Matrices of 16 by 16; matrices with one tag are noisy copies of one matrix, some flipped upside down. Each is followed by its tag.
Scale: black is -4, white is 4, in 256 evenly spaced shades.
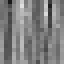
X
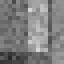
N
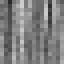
X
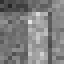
N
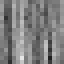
X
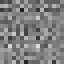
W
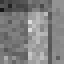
N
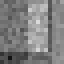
N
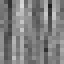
X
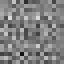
W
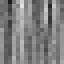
X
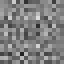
W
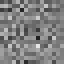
W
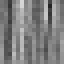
X
